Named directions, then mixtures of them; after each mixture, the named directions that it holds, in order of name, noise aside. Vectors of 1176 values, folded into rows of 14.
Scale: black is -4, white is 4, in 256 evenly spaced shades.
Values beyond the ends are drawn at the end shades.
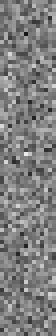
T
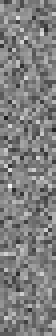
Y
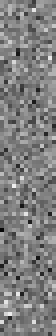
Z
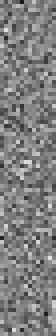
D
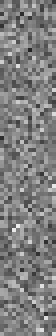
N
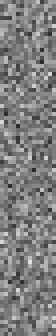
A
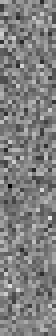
A, T, Y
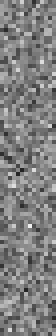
A, D, Z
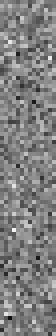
N, T, Z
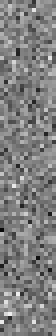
Z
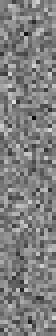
A, T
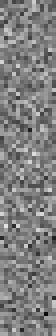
D, N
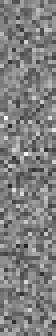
T, Y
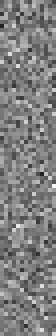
N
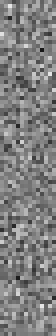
A, N, Z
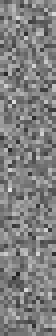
A, T, Y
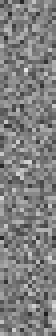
D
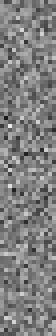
T, Y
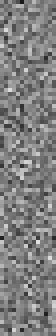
D
